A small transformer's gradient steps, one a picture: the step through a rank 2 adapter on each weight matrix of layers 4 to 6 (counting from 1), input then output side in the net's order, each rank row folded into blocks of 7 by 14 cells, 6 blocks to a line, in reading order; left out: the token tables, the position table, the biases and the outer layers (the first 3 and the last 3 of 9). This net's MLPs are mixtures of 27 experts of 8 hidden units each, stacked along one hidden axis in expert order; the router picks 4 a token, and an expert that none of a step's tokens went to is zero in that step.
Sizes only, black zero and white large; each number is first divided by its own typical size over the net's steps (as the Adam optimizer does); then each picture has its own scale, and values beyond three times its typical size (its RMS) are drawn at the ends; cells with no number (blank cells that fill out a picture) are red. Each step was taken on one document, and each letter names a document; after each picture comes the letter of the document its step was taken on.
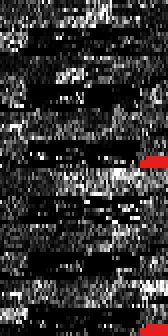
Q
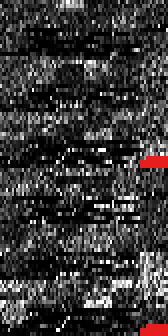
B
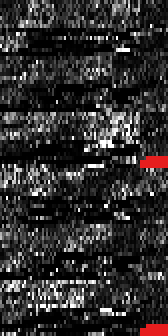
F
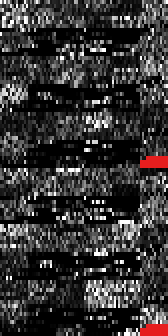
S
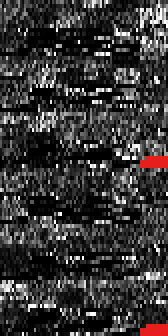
B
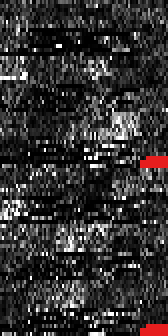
F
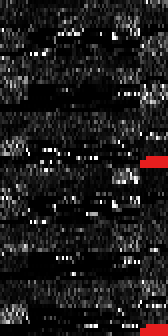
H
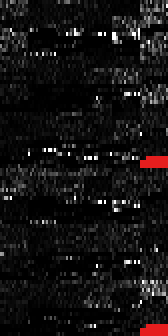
H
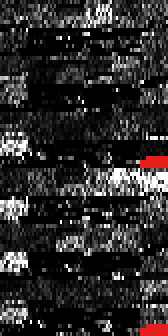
Q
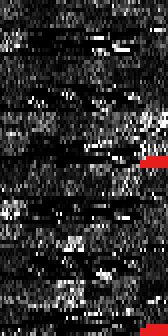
F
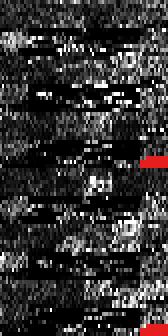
S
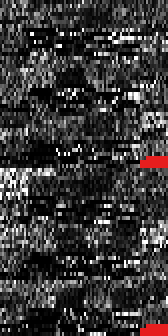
B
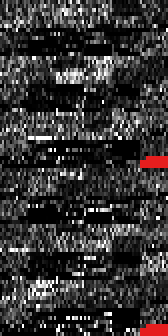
Q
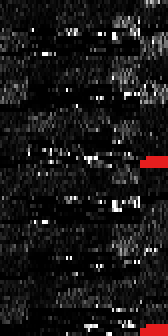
H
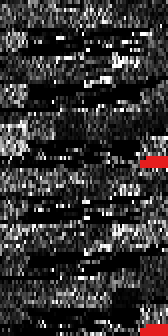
Q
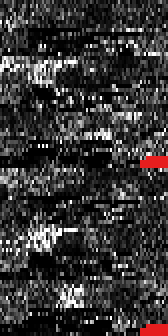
B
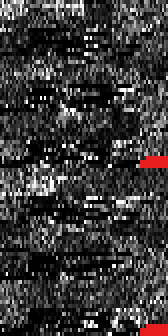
B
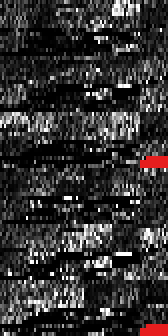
F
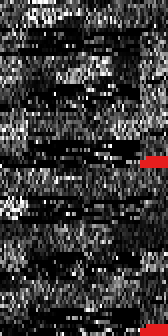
Q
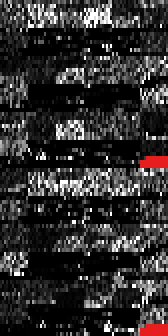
Q
